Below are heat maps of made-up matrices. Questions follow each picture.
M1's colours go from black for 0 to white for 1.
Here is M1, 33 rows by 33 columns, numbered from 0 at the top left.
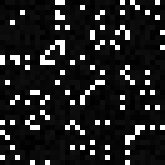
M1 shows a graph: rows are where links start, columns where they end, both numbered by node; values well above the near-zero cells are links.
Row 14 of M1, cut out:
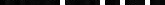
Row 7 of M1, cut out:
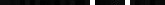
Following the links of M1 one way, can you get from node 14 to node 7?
yes
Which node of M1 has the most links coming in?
node 25
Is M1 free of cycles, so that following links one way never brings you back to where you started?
no
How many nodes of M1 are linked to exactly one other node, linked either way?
4
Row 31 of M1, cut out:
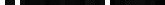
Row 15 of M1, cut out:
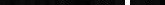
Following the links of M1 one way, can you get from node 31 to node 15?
yes
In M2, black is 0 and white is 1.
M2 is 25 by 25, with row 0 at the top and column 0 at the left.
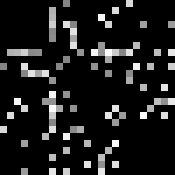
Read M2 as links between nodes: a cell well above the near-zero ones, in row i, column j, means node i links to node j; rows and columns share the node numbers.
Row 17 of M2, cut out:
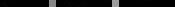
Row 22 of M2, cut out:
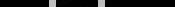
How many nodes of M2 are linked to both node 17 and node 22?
1
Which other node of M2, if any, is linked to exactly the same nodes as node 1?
node 17
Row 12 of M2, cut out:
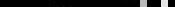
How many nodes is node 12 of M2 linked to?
2
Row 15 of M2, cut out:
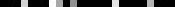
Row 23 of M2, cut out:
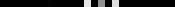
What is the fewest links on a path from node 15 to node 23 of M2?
2
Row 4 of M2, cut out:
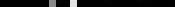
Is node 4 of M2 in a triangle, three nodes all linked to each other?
no
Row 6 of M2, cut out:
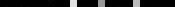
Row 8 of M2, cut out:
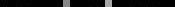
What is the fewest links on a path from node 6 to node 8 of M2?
3
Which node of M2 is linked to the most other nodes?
node 7
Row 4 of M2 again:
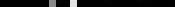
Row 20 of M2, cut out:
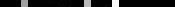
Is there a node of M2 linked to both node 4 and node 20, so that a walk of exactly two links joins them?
no
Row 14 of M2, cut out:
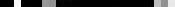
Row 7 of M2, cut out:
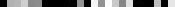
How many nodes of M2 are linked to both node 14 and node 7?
3
